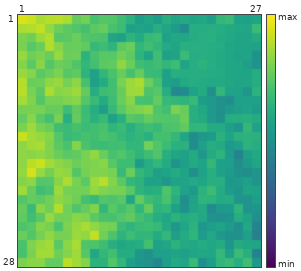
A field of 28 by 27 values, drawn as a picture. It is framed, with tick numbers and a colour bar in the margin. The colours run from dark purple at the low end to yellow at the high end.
Odd patch: calmer, in the top right. Slope: up to the left. Calmest part: top right. Average level on the scale: 70%. Odd rows or columns: none.
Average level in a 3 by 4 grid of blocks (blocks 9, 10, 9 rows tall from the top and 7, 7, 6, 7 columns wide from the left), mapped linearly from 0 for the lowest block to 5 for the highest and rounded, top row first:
5311
5320
5310
